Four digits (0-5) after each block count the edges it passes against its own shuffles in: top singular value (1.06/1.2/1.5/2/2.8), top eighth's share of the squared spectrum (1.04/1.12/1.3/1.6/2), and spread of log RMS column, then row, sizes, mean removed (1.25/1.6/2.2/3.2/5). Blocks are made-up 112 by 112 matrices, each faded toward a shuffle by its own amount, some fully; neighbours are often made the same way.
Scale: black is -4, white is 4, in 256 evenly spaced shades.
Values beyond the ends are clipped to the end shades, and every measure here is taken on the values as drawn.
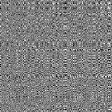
5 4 4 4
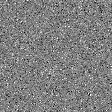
2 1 0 0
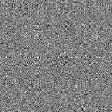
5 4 2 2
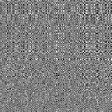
5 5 4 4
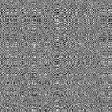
5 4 3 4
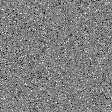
2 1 0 0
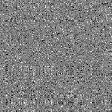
4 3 2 2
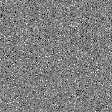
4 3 1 1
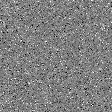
0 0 0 0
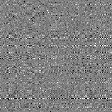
5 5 2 3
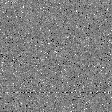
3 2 0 1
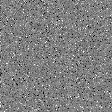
3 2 1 0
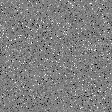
2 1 0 0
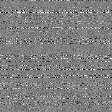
3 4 0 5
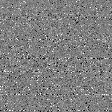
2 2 0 3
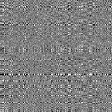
5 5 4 4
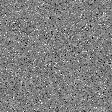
1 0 0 0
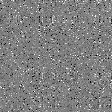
4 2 1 1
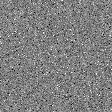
0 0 0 0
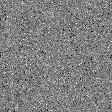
0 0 0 0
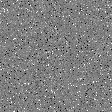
0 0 0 0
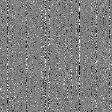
3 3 4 0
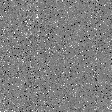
1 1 1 0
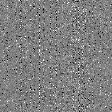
2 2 3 0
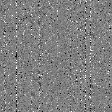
3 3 3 0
